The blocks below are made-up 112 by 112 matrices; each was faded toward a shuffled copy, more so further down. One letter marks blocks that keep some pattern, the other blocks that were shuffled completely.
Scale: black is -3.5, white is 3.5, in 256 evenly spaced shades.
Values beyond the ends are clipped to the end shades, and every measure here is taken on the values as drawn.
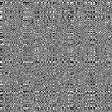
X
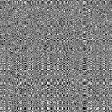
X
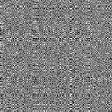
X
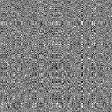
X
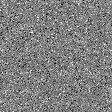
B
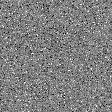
B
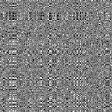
X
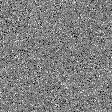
B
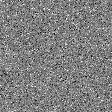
B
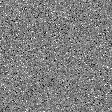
B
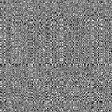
X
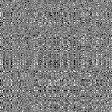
X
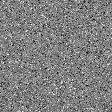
B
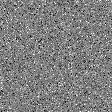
B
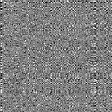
X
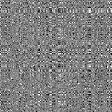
X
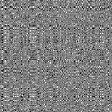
X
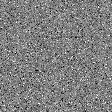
B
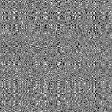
X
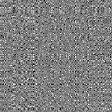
X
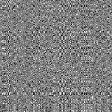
X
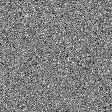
B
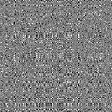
X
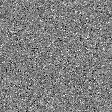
B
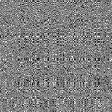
X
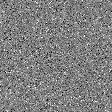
B
